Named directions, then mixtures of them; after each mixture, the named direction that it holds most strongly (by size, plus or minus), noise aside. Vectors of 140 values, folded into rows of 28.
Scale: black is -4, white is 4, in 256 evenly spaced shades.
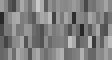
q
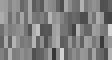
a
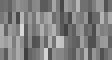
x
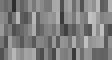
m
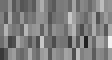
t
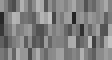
q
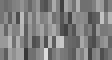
x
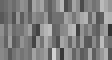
a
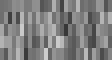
x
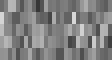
q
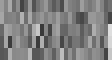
a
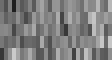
m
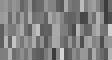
a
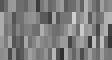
q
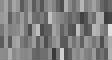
a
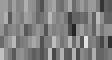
t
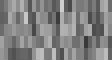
m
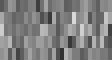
q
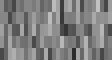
m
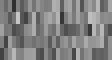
m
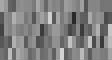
q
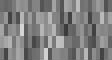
x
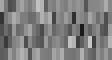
q
